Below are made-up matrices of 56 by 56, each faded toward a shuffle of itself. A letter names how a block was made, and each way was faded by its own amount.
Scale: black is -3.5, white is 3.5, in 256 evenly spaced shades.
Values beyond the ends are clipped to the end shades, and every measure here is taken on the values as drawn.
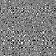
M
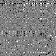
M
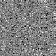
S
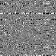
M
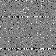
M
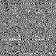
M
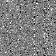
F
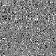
S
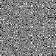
S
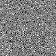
S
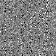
F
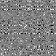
M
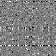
M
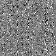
F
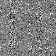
F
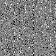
F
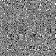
S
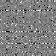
M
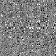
S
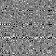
M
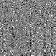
S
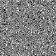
F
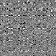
M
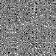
S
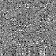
S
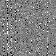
F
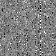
F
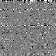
M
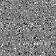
S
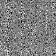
F
